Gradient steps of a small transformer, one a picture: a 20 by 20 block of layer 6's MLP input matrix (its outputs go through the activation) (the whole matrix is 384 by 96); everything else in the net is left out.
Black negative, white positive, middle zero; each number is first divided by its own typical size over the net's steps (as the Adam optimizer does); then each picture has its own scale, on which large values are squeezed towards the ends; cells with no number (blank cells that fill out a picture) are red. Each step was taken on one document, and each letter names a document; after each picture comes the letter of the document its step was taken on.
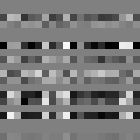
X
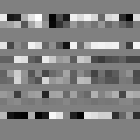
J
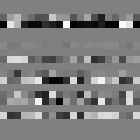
J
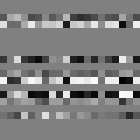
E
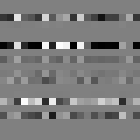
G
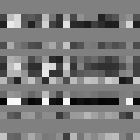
X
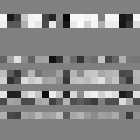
J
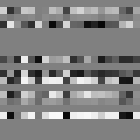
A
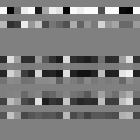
A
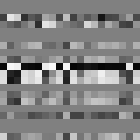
X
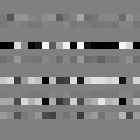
G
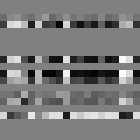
A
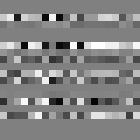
G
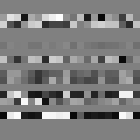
J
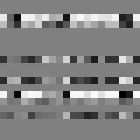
E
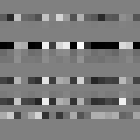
G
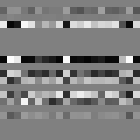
A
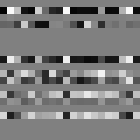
A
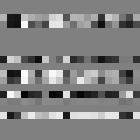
A
